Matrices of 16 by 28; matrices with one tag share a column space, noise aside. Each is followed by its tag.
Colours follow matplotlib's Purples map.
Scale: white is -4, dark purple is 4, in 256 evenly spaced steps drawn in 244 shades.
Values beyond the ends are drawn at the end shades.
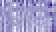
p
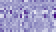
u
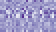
u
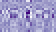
u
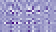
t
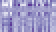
p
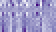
p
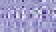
u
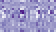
u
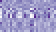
u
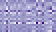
t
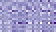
t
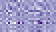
t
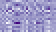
t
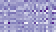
t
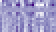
p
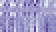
p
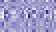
u
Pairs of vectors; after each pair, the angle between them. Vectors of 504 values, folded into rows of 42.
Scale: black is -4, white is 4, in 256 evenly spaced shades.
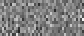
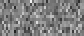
orthogonal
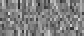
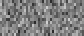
partly opposed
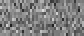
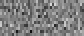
partly opposed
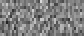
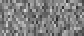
orthogonal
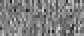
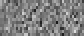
orthogonal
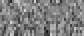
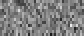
partly opposed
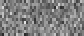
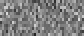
orthogonal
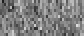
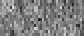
nearly opposite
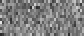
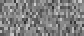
partly aligned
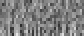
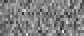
orthogonal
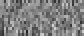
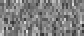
nearly opposite
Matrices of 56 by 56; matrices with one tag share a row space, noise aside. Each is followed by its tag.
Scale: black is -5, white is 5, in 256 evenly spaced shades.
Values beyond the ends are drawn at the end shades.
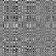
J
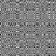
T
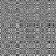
T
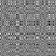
T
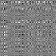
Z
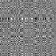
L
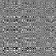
J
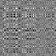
J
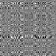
L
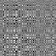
J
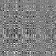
J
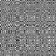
T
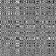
T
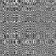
J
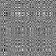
Z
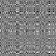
T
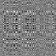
J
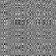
Z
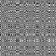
T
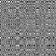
T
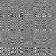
L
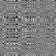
J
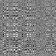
J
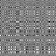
T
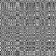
T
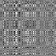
J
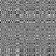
T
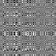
J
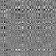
Z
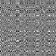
T
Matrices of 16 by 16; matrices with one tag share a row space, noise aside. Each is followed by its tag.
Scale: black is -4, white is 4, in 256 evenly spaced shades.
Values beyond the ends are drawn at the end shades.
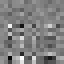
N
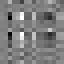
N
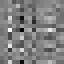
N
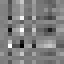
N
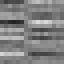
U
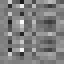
N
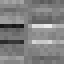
U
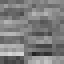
U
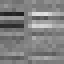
U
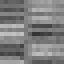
U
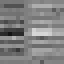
U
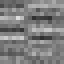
U
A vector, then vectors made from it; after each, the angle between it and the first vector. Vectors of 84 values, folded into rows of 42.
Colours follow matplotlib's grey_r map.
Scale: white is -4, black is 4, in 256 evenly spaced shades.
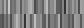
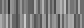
nearly opposite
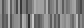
orthogonal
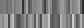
partly opposed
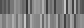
partly opposed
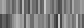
partly aligned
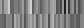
partly aligned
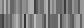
nearly parallel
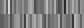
nearly parallel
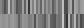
orthogonal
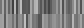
partly opposed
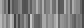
partly opposed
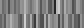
partly opposed
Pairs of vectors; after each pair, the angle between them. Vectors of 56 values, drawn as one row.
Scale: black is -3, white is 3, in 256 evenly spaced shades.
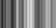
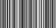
orthogonal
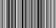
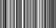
nearly opposite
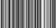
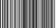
partly opposed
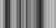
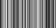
partly opposed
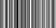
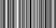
nearly opposite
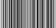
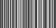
nearly opposite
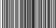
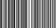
partly opposed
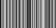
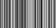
orthogonal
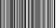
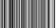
partly aligned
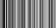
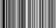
nearly parallel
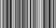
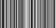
orthogonal
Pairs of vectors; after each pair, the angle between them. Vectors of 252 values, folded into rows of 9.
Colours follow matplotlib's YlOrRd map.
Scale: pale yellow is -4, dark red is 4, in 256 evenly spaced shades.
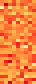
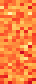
partly aligned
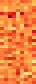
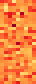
partly aligned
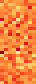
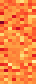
orthogonal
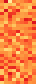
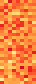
partly opposed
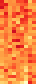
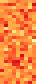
orthogonal
